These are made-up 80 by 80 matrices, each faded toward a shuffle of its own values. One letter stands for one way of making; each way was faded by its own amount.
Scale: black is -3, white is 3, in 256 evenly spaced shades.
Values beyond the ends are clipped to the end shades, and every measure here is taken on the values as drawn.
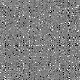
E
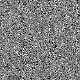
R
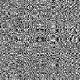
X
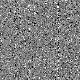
R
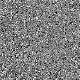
R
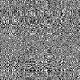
X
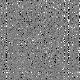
E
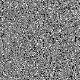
R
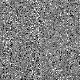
R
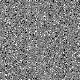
R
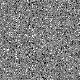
R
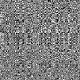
X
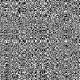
X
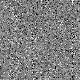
R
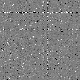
E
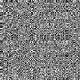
X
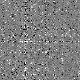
E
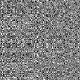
X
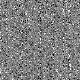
R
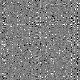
E
